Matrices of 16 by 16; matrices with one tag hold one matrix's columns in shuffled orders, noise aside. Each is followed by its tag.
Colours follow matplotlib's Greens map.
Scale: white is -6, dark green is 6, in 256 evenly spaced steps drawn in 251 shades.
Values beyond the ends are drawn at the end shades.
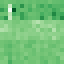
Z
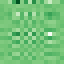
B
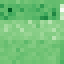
Z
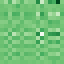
B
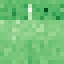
Z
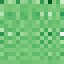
B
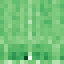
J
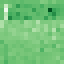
Z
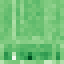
J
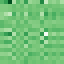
B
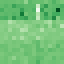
Z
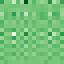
B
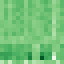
J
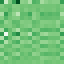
B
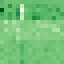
Z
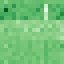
Z
